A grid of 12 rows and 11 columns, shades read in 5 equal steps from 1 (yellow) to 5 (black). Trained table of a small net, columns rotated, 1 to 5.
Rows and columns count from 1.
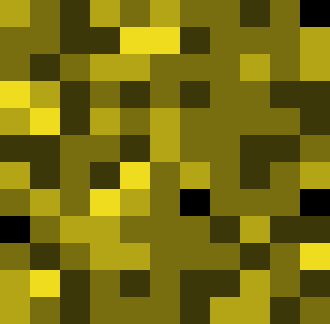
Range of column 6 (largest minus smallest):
2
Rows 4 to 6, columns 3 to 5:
4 3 4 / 4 2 3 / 3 3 4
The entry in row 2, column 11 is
2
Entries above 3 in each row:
3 3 1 5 2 5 3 2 4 2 5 3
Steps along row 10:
up down down same up same same up down down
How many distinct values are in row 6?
3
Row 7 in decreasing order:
4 4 4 3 3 3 3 2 2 2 1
